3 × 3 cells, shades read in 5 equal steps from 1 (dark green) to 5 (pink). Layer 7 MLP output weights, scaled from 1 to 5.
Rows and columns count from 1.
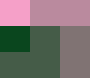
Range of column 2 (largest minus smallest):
2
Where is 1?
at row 2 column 1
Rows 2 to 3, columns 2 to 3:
2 3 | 2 3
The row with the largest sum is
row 1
